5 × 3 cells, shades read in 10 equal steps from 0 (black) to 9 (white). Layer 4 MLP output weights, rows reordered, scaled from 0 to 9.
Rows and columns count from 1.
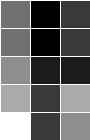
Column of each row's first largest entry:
1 1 1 1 1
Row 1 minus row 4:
-2 -2 -4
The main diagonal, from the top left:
4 0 1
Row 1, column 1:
4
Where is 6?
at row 4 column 1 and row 4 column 3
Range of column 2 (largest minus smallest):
2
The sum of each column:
28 5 16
